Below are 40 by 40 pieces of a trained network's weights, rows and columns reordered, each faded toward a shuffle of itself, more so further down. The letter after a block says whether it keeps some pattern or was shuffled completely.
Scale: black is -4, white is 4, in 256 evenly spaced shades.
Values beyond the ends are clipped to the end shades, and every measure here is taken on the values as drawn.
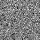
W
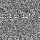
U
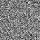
U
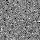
W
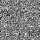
U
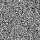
W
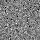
W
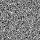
W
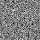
U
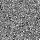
W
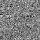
U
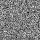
W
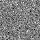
W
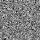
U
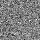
W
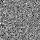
W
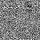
U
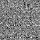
U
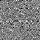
U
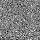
U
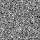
W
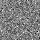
W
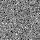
W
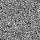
W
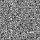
U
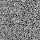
W
